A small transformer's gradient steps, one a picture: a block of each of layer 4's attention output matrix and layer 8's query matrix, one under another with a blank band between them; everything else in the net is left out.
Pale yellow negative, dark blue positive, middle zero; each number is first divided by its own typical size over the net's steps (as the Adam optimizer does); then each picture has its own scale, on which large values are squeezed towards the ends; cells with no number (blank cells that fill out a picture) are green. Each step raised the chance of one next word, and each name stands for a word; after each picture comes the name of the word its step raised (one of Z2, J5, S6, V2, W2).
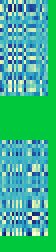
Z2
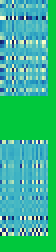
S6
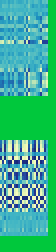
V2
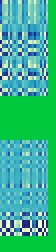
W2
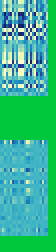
V2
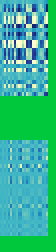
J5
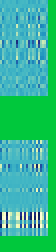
J5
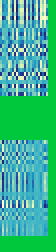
W2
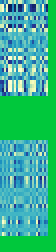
Z2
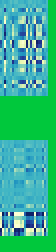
J5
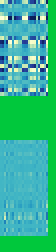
S6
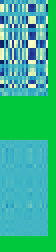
J5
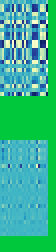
J5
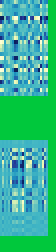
S6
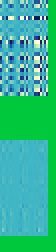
S6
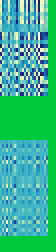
W2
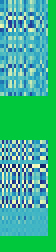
V2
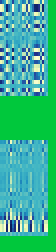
Z2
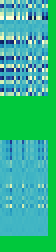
S6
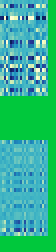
S6
